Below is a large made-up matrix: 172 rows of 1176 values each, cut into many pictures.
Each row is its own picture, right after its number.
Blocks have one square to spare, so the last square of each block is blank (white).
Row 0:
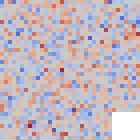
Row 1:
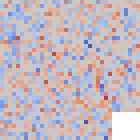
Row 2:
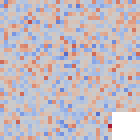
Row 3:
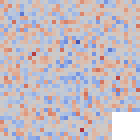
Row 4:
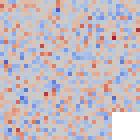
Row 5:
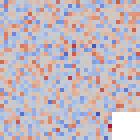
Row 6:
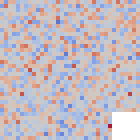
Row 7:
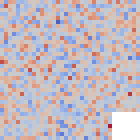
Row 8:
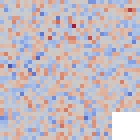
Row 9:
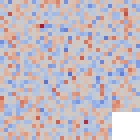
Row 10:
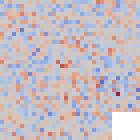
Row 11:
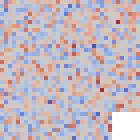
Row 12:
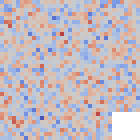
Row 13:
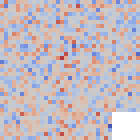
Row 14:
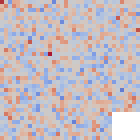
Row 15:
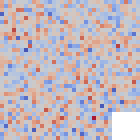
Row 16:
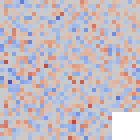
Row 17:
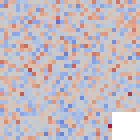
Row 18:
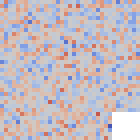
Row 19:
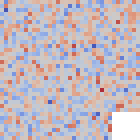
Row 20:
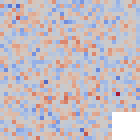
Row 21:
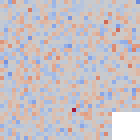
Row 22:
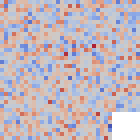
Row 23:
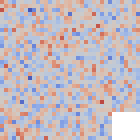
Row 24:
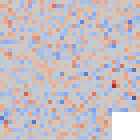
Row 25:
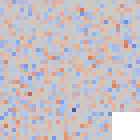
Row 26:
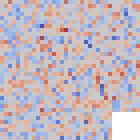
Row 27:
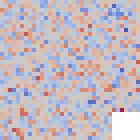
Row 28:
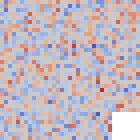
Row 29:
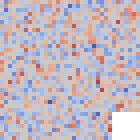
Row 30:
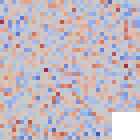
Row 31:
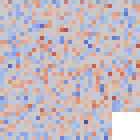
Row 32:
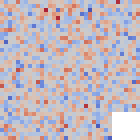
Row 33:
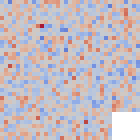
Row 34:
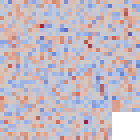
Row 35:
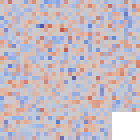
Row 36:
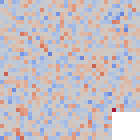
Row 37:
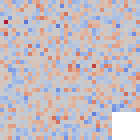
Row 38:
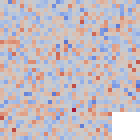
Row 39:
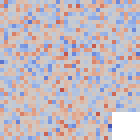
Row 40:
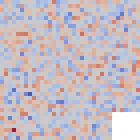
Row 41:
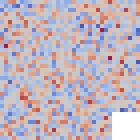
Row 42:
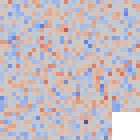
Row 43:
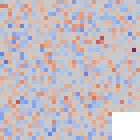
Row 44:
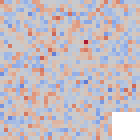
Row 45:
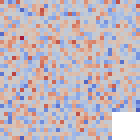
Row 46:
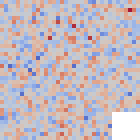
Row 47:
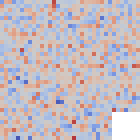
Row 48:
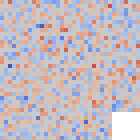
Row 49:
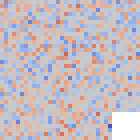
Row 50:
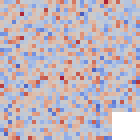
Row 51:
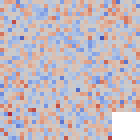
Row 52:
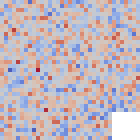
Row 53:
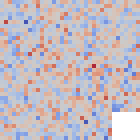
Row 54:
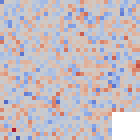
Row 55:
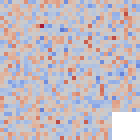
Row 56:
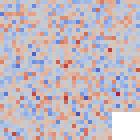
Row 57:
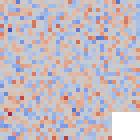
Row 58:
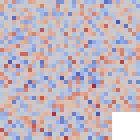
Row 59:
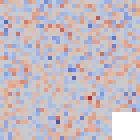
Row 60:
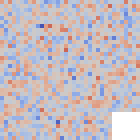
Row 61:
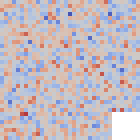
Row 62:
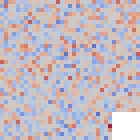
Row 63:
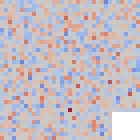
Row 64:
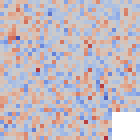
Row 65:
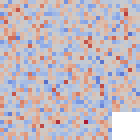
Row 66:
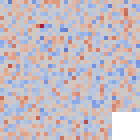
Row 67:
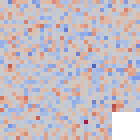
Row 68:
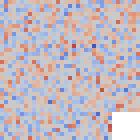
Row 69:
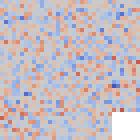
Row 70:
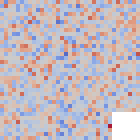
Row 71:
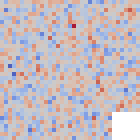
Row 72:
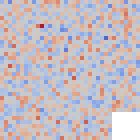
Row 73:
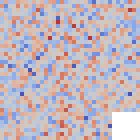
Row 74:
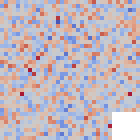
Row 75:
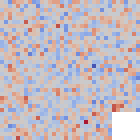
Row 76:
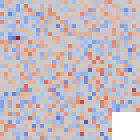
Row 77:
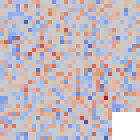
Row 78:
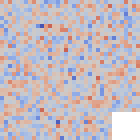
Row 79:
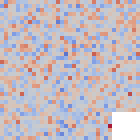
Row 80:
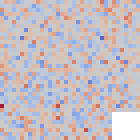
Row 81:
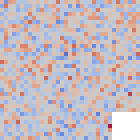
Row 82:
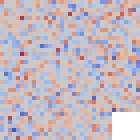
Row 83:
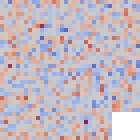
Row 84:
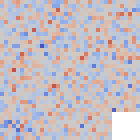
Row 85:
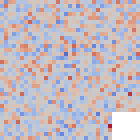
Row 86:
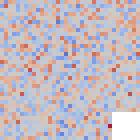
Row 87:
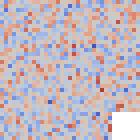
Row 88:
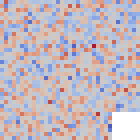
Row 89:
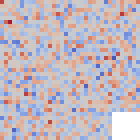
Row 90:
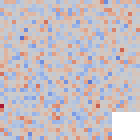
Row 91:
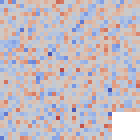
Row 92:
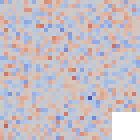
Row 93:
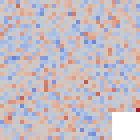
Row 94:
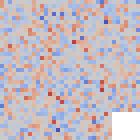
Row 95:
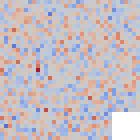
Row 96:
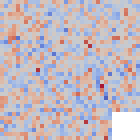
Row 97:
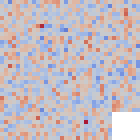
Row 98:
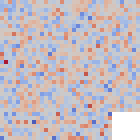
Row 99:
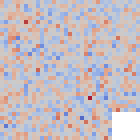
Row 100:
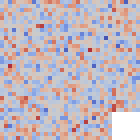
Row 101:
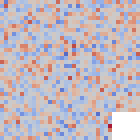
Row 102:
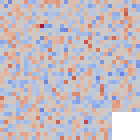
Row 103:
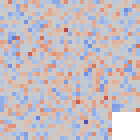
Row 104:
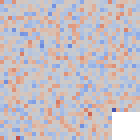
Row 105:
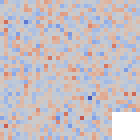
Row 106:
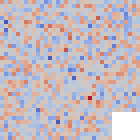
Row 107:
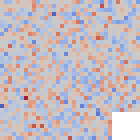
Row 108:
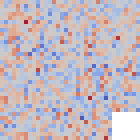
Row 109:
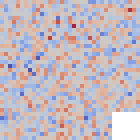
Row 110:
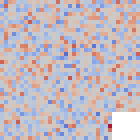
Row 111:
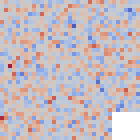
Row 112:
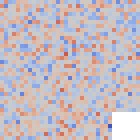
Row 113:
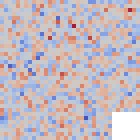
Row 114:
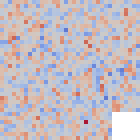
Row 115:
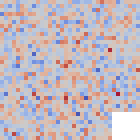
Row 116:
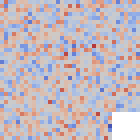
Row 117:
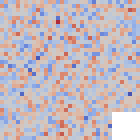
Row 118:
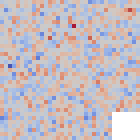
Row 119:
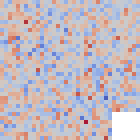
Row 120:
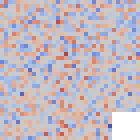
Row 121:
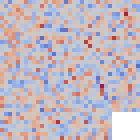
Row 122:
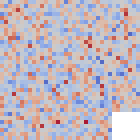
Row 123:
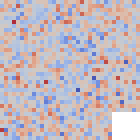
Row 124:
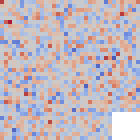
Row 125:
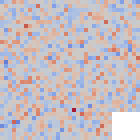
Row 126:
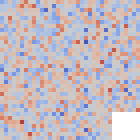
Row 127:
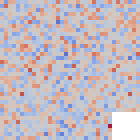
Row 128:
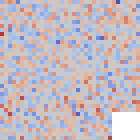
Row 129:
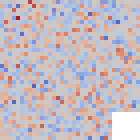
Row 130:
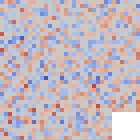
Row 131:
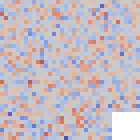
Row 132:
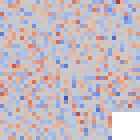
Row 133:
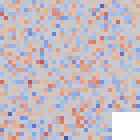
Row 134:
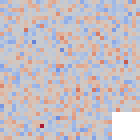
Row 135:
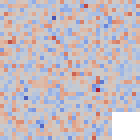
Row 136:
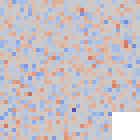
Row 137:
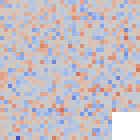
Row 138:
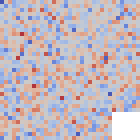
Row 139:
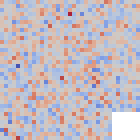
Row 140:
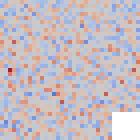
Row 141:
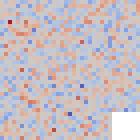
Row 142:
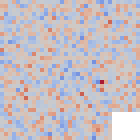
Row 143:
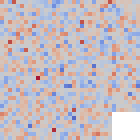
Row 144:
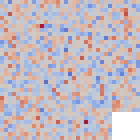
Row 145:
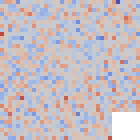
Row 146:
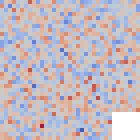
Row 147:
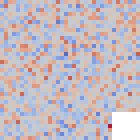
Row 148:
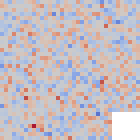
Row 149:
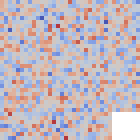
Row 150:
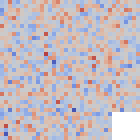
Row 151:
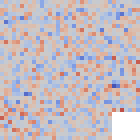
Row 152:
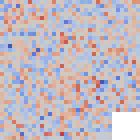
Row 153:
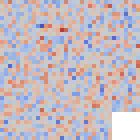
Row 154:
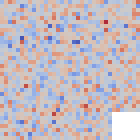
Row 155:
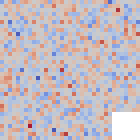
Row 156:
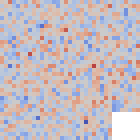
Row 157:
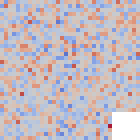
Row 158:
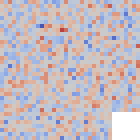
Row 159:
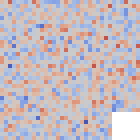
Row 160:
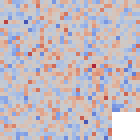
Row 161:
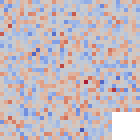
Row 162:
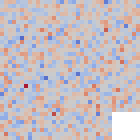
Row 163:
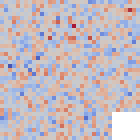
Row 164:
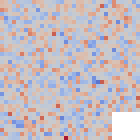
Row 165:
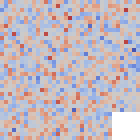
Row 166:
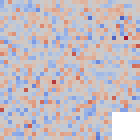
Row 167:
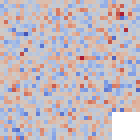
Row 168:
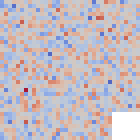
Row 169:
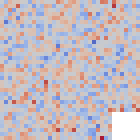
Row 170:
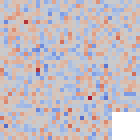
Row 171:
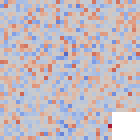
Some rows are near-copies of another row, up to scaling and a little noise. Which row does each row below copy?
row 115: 56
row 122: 65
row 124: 89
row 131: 133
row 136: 25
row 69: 151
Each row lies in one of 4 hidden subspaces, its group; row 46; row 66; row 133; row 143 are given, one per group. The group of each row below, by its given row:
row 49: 46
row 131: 133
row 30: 143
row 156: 66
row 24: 143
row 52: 66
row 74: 46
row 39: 46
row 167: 143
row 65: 66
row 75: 66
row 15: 66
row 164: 133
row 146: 133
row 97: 66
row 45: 133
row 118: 46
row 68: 46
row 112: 46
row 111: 46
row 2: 46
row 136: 143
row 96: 66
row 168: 143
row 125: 143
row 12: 133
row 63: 143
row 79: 46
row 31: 66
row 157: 46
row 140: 143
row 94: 133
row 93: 133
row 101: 46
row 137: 143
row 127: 46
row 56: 133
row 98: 143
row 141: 143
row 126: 133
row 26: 66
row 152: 133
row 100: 66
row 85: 46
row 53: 66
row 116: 46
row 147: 46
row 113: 46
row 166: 143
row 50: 133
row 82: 143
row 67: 66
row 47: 143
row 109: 46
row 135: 133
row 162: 133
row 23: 143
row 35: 66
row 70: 46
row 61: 143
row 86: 46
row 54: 143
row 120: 46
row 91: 143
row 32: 133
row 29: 46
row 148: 133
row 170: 66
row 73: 46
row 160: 66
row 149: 133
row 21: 143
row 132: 133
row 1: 66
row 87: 46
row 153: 66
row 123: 133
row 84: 143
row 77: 66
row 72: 66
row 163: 46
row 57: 133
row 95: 66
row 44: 133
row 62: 46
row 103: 66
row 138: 143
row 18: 46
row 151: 143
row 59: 66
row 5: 46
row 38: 143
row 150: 143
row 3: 133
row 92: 66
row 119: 66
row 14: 143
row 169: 133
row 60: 66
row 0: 143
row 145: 133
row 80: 133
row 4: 143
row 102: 66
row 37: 66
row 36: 143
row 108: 66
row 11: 46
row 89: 143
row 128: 133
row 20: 133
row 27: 143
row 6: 46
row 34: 66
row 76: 66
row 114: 66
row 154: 133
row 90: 133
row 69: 143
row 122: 66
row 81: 46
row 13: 46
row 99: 66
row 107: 133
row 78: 66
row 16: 143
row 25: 143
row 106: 66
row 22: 46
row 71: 46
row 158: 66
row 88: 46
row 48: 66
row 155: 143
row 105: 66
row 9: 66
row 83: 66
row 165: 143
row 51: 133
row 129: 133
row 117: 46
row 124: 143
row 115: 133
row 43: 143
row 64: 66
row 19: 46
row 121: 66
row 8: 46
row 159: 66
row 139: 133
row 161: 133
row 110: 46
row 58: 133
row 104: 143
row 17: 46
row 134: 133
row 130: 133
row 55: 66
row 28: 46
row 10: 133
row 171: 46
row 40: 143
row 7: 46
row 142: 133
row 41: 143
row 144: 66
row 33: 66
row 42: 66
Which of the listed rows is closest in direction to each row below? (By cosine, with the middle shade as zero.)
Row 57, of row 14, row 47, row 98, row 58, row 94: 94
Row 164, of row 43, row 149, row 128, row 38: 149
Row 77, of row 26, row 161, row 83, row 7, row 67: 26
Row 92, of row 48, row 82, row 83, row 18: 83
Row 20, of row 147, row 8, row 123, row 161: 161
